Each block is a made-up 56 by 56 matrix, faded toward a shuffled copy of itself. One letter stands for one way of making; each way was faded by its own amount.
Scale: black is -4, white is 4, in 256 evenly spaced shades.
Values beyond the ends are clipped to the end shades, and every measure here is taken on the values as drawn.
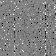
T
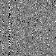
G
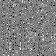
T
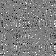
T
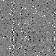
T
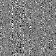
G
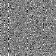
G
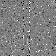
T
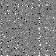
T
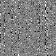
G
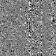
G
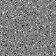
T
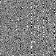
G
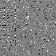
T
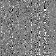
G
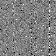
G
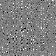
T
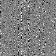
G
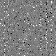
T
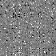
T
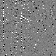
T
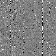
G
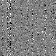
G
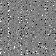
T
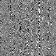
G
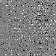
T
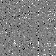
T
